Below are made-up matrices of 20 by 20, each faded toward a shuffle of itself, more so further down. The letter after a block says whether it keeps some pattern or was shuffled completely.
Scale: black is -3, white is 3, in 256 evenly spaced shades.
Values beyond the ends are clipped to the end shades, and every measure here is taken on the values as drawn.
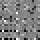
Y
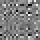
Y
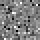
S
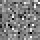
S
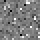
S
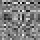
Y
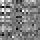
Y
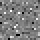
S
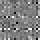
Y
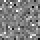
S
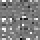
Y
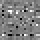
Y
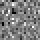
Y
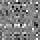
Y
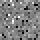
S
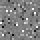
S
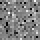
S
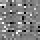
Y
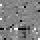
Y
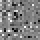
Y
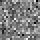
S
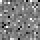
S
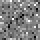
S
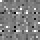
Y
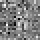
Y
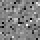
S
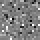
S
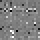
Y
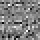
Y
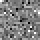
S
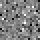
S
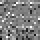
Y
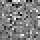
Y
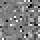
Y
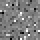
S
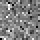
S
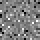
Y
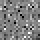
Y
